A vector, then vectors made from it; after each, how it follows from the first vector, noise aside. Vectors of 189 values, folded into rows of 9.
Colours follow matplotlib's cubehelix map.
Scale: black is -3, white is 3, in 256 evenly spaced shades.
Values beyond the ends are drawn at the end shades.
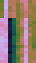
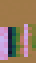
partly zeroed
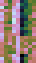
wrapped around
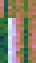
negated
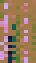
partly zeroed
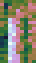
negated
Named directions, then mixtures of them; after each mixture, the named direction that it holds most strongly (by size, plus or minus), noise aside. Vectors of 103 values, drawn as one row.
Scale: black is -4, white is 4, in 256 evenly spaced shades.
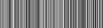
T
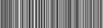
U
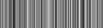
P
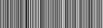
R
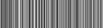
U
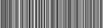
U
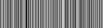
R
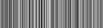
U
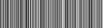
R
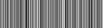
R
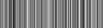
P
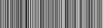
R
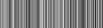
T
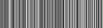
T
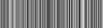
P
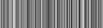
P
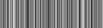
P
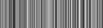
P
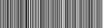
R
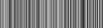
T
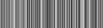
P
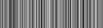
P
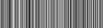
T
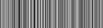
U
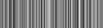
P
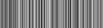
U
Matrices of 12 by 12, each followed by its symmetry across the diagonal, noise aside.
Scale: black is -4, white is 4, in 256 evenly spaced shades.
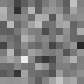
neither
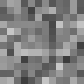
antisymmetric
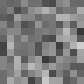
symmetric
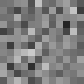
neither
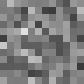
neither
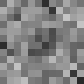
symmetric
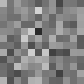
neither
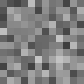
symmetric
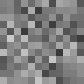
antisymmetric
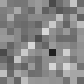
symmetric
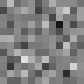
antisymmetric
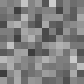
neither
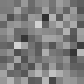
antisymmetric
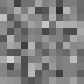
antisymmetric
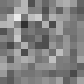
symmetric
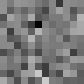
neither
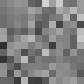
antisymmetric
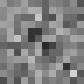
symmetric
